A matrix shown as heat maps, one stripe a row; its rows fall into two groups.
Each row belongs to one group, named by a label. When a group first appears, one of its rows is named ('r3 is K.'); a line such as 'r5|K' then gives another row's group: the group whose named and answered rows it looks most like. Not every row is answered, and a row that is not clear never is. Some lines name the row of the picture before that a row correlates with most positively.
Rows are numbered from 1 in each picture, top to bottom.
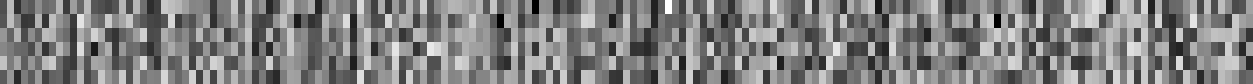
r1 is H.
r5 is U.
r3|U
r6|H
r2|H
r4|H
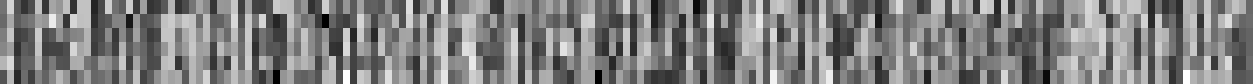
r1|H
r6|H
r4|H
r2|H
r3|H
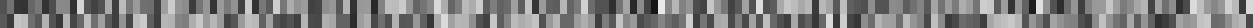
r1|H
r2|U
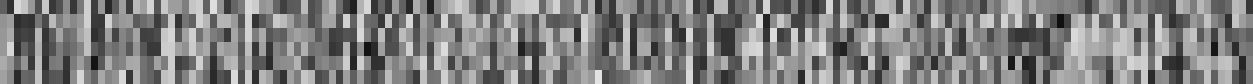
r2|H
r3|H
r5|H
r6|H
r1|U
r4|H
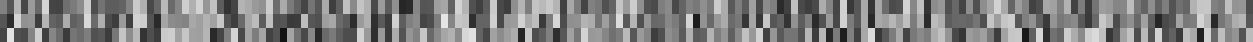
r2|U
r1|U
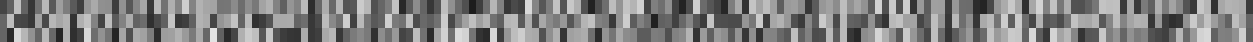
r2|H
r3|U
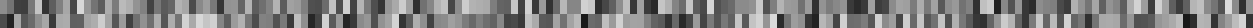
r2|U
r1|H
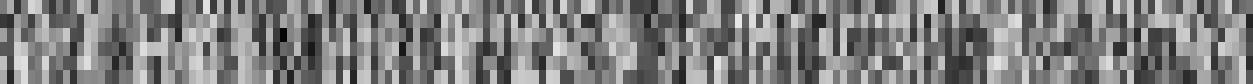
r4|U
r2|U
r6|U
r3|U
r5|U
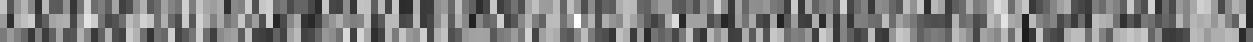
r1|U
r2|U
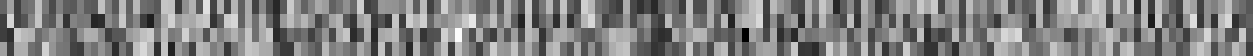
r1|H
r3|U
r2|H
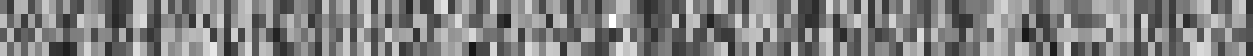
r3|H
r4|U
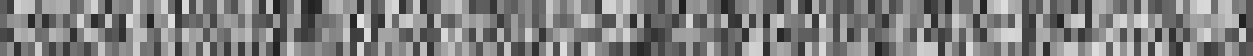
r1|U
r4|H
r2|H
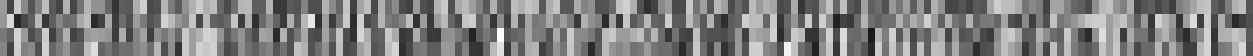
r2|H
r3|U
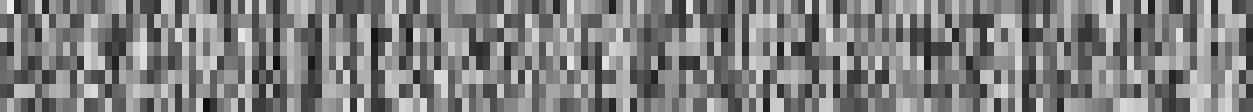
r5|U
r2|U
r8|H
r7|U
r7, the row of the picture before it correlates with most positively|1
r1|H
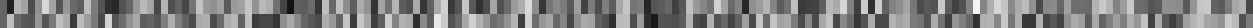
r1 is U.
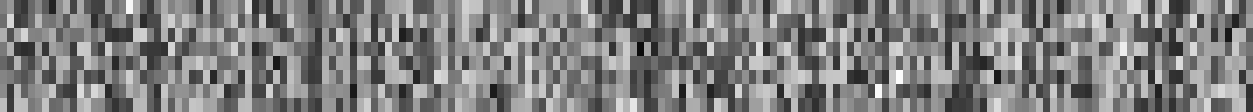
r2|H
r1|H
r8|U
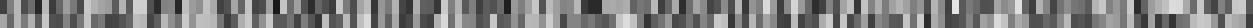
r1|U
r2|U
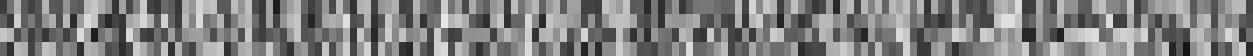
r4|U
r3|H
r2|U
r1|U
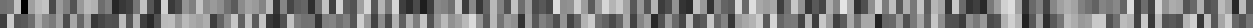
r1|U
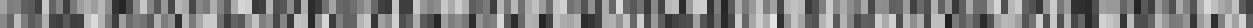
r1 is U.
